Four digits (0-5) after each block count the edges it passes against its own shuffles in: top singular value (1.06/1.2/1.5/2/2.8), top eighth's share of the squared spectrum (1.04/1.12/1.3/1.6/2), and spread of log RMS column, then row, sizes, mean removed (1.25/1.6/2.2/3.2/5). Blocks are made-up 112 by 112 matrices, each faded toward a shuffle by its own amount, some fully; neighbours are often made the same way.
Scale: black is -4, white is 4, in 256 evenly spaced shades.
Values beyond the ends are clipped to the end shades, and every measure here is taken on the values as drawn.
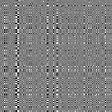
5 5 4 4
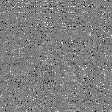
4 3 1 1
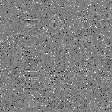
4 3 1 1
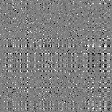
5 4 3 3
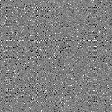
5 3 2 2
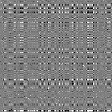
5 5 4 4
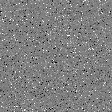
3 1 0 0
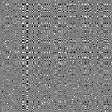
5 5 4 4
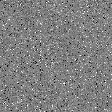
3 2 1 0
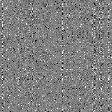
4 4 3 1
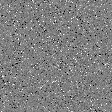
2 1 0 0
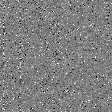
3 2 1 0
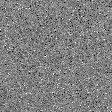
0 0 0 0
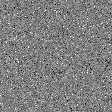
0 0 0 0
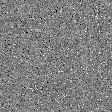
0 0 0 0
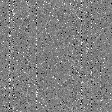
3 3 3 0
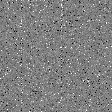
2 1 1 0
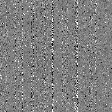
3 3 4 0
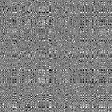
5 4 3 3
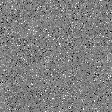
3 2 1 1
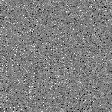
3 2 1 0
